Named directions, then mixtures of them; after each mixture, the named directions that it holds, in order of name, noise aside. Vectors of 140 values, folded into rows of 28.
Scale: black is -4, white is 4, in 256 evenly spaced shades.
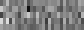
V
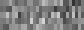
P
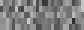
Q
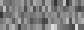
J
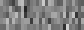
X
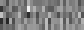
V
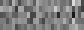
P, Q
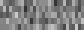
J, X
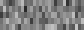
J, X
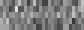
Q, V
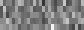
J, Q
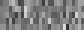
X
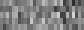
P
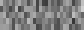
Q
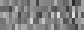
P, Q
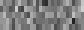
Q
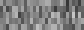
J, P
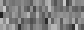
J, V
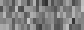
Q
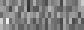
Q, V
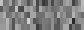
Q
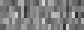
P, X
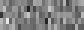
J, V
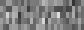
P, V
